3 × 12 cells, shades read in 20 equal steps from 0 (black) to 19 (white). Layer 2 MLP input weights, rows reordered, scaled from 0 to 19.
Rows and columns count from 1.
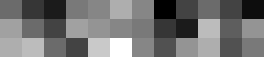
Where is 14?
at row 2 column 10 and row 3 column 2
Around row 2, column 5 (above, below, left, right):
10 15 12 10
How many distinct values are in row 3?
10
